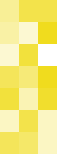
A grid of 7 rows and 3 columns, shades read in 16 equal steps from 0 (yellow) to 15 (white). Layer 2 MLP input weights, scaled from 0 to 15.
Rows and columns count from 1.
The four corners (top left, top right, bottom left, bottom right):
8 3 4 11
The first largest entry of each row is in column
1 2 3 2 2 1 3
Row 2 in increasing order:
0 9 12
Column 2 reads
3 12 2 6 10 3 5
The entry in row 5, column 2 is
10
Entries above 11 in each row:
0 1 2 0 0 0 0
